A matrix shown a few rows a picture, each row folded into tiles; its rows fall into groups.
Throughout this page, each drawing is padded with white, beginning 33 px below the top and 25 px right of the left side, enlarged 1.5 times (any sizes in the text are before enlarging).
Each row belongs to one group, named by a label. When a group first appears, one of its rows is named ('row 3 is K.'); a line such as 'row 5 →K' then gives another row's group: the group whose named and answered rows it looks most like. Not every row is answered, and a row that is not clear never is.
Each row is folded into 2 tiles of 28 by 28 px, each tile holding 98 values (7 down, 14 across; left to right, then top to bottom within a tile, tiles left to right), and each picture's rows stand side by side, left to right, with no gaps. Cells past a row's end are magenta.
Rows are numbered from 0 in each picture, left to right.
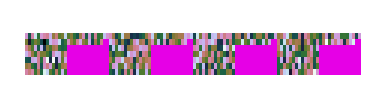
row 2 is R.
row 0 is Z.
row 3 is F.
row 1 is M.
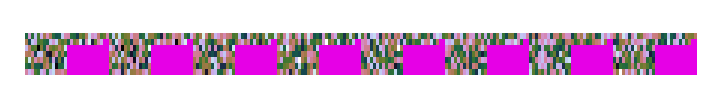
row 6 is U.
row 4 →U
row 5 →U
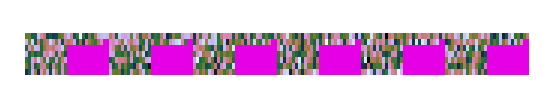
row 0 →M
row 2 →R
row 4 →F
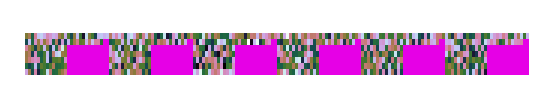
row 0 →U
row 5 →M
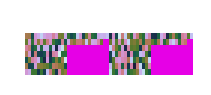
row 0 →U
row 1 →U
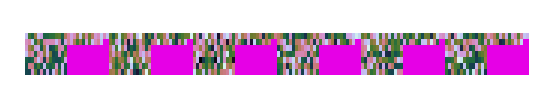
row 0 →M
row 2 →R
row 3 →M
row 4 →U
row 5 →M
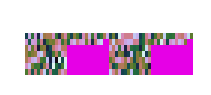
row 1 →U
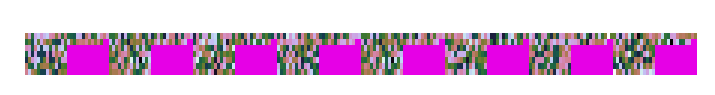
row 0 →U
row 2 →R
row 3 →U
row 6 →M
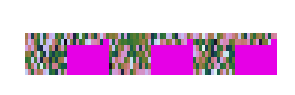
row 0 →U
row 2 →Z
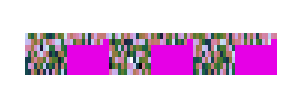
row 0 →M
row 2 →M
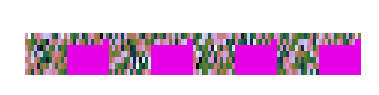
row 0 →Z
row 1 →F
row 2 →R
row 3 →M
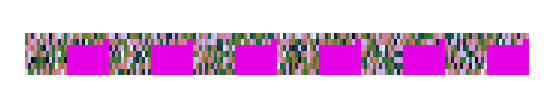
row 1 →M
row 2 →R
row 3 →R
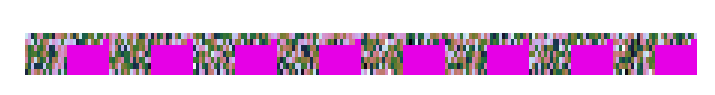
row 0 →M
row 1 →U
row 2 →M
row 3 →M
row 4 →Z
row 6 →R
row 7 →R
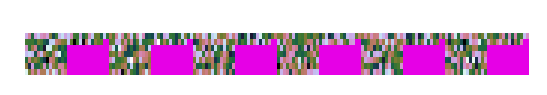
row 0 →Z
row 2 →Z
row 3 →F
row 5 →Z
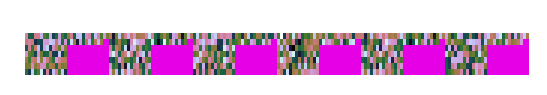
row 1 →Z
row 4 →Z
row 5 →M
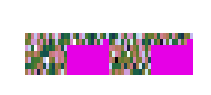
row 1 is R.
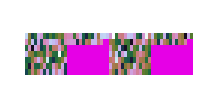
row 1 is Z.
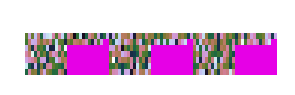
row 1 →F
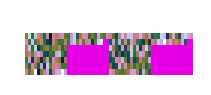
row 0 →F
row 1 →U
